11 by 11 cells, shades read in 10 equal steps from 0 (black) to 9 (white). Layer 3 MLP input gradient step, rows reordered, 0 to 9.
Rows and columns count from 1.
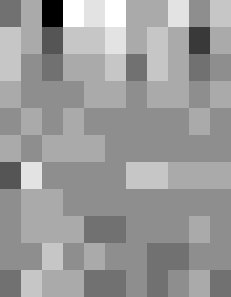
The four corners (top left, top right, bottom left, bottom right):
4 7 4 4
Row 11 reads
4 7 6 6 4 4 5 4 5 6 4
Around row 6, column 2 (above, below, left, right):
6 8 6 6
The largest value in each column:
7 8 7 9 8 9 7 7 8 6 7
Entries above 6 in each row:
5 5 3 0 0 0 3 0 0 1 1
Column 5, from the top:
8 7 6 6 5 6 5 5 4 6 4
